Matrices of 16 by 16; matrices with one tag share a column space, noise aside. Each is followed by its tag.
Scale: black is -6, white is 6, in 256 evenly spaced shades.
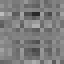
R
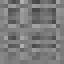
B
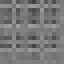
B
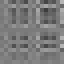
B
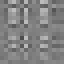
B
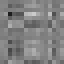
R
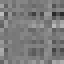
R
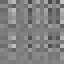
B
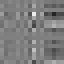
R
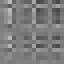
B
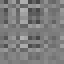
B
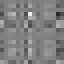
R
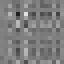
R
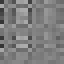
B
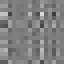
R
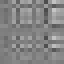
B
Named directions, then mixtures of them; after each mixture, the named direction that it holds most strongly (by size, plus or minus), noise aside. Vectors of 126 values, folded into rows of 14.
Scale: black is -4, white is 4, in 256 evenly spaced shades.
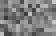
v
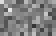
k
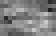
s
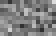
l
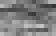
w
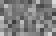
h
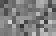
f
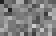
k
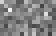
k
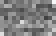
h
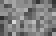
h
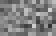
l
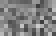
h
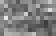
s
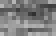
w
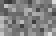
h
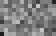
v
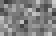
h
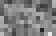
h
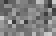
f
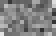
h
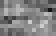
s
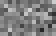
l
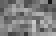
s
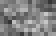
s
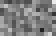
l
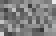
v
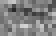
l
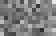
v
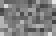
h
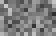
h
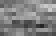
w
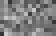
v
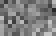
h
